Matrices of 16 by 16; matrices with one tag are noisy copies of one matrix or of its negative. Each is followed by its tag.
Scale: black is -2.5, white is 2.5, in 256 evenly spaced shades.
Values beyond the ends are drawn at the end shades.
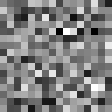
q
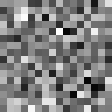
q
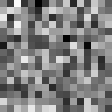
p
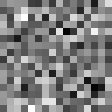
q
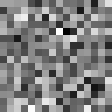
q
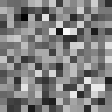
q
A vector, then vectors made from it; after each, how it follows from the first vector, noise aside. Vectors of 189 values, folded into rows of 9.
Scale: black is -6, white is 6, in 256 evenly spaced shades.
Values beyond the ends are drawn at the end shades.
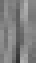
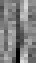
scaled up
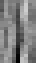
scaled up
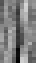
scaled up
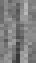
copied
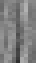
copied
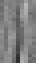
copied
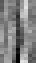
scaled up
